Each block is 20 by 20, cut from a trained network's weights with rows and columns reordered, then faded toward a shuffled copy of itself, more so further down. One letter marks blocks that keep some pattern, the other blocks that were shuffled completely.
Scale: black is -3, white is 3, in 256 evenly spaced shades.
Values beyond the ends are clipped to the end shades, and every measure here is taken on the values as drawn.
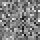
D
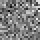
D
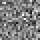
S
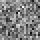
D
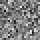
D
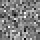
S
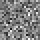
D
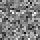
D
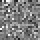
S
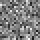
D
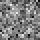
S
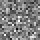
D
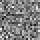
D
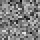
D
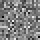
S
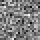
D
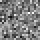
D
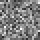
D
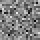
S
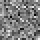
S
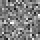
D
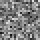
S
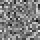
D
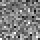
D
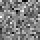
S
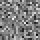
D
